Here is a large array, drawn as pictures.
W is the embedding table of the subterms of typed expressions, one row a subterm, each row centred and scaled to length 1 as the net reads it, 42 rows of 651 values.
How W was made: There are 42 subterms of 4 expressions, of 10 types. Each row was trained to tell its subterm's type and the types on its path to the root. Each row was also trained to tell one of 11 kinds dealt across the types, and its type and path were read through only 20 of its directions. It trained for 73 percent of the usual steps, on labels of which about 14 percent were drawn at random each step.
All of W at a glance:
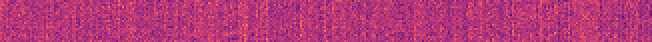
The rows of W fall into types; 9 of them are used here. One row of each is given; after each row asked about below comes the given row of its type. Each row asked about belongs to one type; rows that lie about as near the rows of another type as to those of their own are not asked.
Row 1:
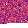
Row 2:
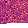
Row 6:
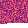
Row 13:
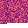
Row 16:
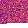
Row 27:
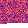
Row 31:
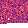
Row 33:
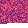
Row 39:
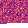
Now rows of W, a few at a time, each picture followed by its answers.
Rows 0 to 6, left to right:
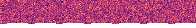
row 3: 16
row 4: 33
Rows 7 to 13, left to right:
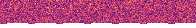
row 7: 13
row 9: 27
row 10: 33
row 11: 2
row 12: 33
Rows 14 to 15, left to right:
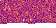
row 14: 27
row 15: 27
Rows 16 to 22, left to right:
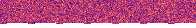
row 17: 6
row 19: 39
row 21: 27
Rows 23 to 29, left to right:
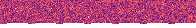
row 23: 31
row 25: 2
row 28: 2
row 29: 16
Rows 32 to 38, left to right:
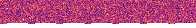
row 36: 33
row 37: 16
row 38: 6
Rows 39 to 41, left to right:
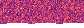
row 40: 16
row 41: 2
